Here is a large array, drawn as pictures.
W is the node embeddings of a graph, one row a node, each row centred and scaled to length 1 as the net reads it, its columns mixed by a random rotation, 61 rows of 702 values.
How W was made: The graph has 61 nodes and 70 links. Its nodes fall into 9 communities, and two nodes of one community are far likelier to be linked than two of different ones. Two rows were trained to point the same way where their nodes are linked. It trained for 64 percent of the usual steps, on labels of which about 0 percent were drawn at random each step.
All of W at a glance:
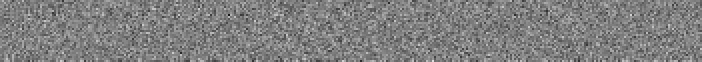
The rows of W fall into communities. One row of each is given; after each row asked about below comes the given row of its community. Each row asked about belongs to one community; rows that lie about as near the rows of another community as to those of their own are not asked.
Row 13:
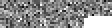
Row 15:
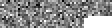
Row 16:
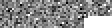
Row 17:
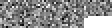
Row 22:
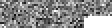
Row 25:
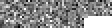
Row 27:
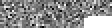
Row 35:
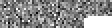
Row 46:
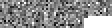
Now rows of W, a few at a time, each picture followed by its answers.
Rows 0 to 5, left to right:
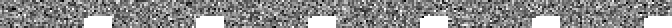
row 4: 27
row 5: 16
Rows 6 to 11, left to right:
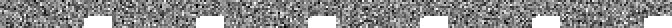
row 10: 22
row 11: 16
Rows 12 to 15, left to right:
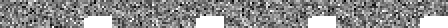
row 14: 15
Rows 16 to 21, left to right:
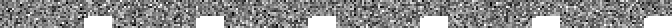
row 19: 15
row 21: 13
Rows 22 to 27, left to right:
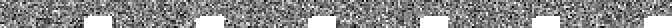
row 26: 17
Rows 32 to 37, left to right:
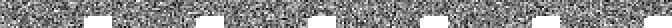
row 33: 46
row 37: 13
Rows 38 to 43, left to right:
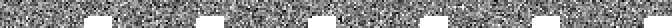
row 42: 13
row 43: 35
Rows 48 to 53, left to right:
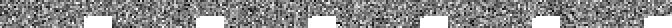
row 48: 15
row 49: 25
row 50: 17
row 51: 22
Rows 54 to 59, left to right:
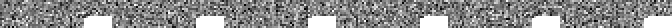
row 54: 46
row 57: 16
